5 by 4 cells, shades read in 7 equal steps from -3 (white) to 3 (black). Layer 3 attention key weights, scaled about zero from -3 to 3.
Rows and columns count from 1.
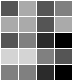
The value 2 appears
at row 3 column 3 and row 5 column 3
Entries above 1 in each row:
0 0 2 0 2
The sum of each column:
-1 -4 6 6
